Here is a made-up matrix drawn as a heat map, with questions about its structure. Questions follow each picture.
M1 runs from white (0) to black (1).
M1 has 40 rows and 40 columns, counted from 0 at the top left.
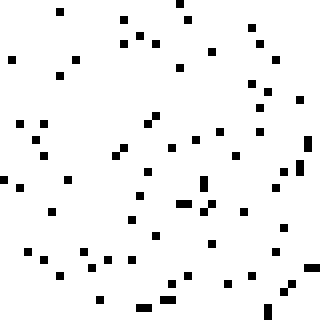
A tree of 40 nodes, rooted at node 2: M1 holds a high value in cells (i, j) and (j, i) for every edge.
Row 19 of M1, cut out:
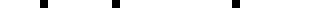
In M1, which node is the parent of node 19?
5
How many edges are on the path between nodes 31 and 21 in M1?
6
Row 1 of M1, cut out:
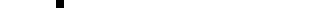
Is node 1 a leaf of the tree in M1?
yes
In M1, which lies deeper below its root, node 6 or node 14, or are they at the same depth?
the same depth
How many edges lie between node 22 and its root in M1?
3
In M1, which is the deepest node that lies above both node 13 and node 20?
15
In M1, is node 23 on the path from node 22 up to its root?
yes
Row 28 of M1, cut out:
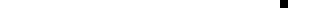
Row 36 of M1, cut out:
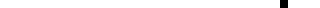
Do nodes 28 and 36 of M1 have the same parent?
yes
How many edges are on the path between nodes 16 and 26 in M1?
7
